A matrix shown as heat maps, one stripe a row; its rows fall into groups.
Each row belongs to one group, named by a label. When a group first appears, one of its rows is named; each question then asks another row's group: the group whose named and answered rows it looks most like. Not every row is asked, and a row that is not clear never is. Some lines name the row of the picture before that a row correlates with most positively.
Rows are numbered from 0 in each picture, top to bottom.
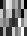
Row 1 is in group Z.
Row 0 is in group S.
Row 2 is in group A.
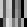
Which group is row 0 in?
Z
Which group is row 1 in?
Z
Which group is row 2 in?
S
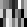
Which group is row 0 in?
A
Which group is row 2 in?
S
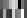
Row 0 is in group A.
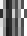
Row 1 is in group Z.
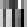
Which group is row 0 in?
A
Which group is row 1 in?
Z
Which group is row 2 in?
Z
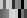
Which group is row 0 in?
Z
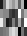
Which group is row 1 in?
A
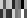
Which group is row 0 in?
Z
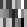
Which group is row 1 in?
A
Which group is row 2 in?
Z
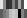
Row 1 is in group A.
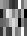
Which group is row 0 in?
A
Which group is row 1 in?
S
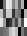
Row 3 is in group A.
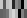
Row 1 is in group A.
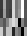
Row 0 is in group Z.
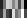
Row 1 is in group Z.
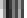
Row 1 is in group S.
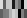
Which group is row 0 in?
Z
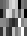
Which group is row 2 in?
A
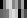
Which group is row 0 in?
S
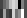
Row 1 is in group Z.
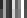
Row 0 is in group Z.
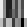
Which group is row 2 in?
Z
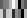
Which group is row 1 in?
Z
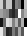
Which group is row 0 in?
Z
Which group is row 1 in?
A
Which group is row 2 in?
S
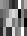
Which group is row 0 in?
A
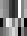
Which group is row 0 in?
A
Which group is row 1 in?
A
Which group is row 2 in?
S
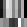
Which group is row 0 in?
S
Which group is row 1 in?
S
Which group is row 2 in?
A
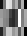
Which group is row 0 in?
S
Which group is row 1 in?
A
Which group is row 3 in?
S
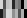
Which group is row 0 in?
Z
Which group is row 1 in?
S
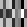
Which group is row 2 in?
Z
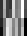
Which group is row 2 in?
S
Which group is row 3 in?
S
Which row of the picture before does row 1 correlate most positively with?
1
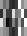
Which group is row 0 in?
A
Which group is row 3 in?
A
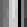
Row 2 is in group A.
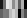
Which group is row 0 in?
S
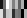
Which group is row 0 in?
S
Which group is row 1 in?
Z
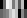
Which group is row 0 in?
S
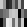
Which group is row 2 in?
S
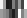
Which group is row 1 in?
A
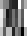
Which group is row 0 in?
A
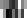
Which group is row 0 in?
A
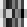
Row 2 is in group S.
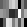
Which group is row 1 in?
A
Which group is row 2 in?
S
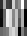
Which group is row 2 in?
S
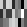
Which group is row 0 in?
Z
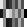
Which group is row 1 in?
S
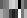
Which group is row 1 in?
A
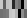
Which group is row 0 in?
Z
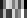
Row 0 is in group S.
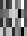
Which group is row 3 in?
Z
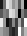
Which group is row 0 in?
S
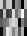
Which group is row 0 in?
Z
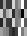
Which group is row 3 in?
A
